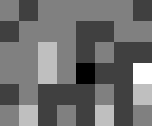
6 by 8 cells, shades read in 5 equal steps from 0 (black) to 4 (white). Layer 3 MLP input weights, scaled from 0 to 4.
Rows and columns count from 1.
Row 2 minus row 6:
-1 -1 1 0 0 -2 1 0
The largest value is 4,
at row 4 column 8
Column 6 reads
2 1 2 1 2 3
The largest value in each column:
2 3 3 2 2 3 2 4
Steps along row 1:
down up same same same same down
